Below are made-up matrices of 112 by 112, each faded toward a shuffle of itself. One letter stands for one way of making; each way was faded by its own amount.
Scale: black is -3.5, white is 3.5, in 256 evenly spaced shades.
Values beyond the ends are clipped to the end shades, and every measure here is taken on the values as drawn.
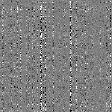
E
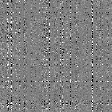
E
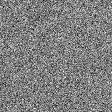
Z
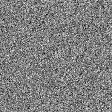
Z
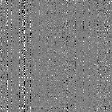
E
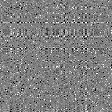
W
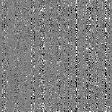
E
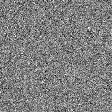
Z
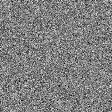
Z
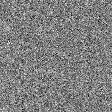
Z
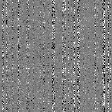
E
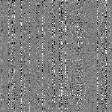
E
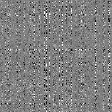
E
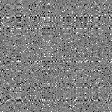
W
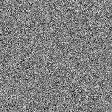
Z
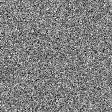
Z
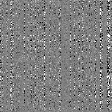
E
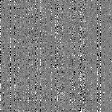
E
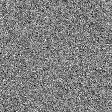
Z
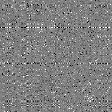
W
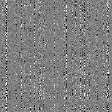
E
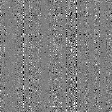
E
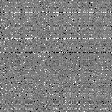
W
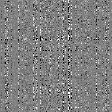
E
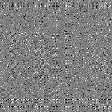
W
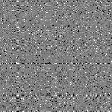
W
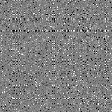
W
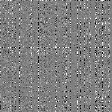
E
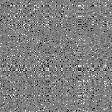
W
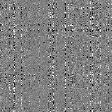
E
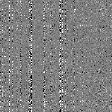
E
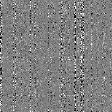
E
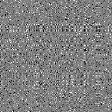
W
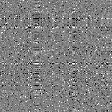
W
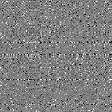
W
